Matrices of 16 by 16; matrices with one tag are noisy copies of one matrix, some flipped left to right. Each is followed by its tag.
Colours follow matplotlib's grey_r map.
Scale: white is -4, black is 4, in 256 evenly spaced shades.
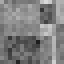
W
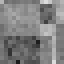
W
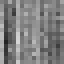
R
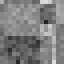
W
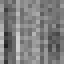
R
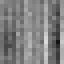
R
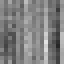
R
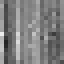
R
